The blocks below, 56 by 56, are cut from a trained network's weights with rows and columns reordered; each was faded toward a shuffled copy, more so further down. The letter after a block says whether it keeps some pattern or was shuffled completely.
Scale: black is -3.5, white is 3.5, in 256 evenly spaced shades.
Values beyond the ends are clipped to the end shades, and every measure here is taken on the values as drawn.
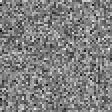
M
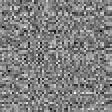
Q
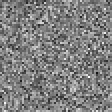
M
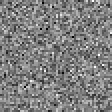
M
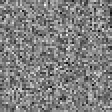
Q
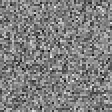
M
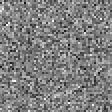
M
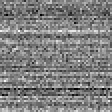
Q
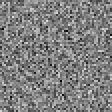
M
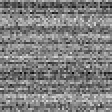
Q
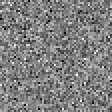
M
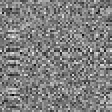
Q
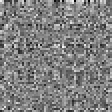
Q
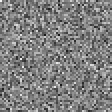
M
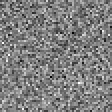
M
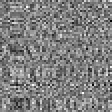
Q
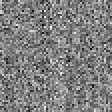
Q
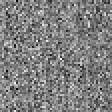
Q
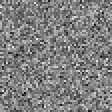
M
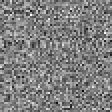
Q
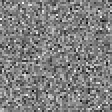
M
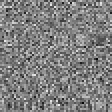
Q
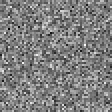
M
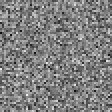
M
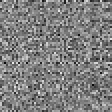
Q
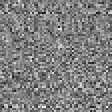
Q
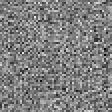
Q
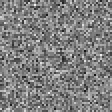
M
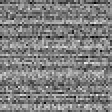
Q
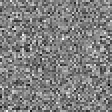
Q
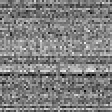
Q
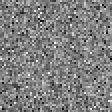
M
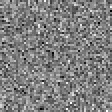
M
